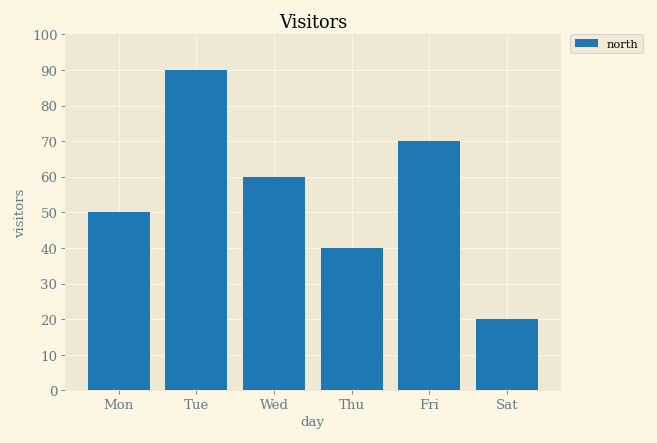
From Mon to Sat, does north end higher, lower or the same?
lower
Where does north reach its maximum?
Tue
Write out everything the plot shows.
Title: Visitors
x-axis: day, ticks Mon Tue Wed Thu Fri Sat
y-axis: visitors, ticks 0 10 20 30 40 50 60 70 80 90 100
Legend: north
Values:
north: 50 90 60 40 70 20
